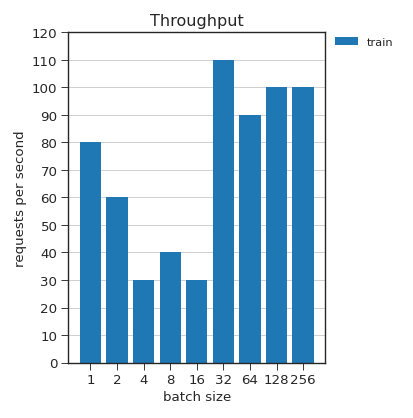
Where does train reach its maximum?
32
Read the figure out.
Title: Throughput
x-axis: batch size, ticks 1 2 4 8 16 32 64 128 256
y-axis: requests per second, ticks 0 10 20 30 40 50 60 70 80 90 100 110 120
Legend: train
Values:
train: 80 60 30 40 30 110 90 100 100
